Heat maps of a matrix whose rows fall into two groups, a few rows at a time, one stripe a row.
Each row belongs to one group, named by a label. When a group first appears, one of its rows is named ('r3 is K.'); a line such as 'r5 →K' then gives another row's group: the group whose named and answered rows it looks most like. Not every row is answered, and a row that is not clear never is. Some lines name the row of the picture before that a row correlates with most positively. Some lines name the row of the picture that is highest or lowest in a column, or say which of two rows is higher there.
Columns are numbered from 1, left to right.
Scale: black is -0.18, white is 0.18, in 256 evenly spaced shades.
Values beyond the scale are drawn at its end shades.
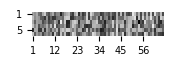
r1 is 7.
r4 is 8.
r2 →7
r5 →7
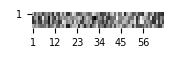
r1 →8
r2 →7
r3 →7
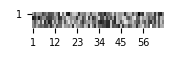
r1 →8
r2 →7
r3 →7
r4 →7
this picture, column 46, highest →2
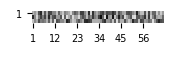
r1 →7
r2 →7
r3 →8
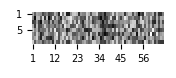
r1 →8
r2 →7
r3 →7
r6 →7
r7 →7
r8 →8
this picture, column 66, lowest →8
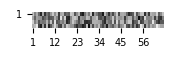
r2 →8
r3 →8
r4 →7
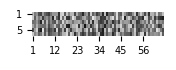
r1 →7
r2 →8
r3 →7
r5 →7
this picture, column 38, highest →2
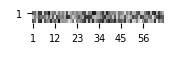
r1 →7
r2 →8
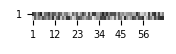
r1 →7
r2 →8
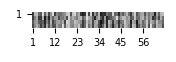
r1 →7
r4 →7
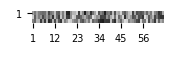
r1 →8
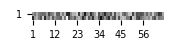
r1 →8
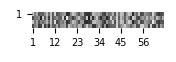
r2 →7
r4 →7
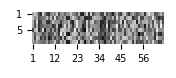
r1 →7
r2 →8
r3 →7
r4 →7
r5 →7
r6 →8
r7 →7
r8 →8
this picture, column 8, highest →2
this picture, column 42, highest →4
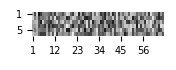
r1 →7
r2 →8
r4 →7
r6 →8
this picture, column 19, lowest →5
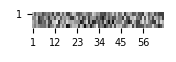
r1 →8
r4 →8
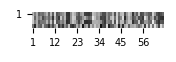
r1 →8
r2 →8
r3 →8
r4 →7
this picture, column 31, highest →2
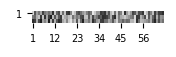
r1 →8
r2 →7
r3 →7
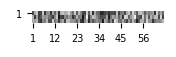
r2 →7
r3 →7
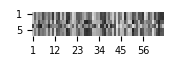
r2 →8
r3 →8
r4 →7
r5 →8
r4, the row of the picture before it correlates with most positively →1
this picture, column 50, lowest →4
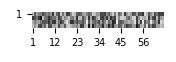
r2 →7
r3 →7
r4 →7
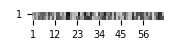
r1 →8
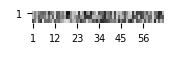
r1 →8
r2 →8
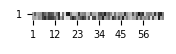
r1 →8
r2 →7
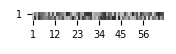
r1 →8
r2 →7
